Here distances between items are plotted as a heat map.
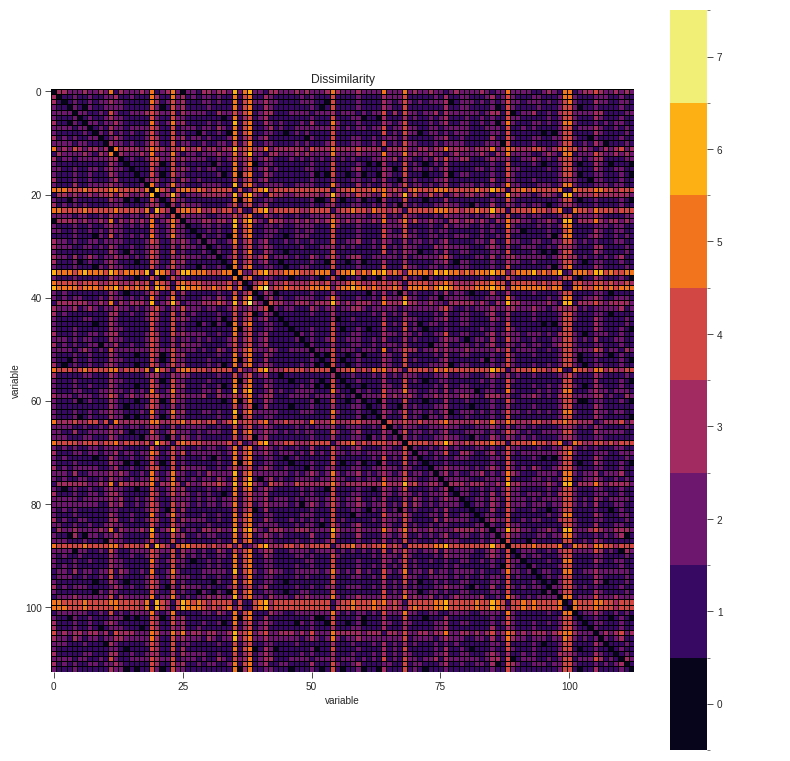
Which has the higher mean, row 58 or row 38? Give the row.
38
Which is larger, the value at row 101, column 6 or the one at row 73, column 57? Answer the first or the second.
the first
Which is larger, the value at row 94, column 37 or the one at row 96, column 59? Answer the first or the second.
the first
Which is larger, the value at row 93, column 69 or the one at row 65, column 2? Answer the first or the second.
the second
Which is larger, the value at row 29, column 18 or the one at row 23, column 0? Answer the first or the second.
the second
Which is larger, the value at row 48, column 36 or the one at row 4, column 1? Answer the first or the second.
the second
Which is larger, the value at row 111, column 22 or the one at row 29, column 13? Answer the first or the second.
the second
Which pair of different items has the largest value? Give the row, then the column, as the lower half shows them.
41, 38
